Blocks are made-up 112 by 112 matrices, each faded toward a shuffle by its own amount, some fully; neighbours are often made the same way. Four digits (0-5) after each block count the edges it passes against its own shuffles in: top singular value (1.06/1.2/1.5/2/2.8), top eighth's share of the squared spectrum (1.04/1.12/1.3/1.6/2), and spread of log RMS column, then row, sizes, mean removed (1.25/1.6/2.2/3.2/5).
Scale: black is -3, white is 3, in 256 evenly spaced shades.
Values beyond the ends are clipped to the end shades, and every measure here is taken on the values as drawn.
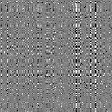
5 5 4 3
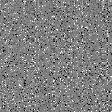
4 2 2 1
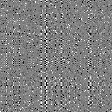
5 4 3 2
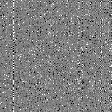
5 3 2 1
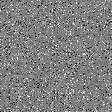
3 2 1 1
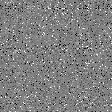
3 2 0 1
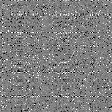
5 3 2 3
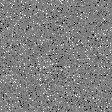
3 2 0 0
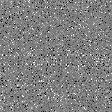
4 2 1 1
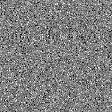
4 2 1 1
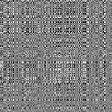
5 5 4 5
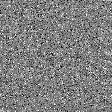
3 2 0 1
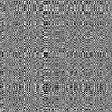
5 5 4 4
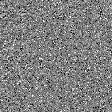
3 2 1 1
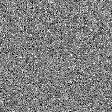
3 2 1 0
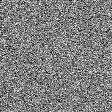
1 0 0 0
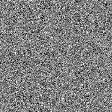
3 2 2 1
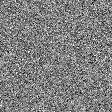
0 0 0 0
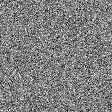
0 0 0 0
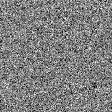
3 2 0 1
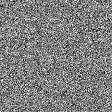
3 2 1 1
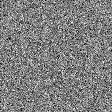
0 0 0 0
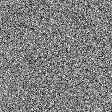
1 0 0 0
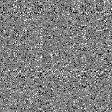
4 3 2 2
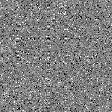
4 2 1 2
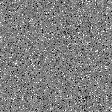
3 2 0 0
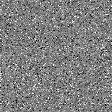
3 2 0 1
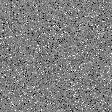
0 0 0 0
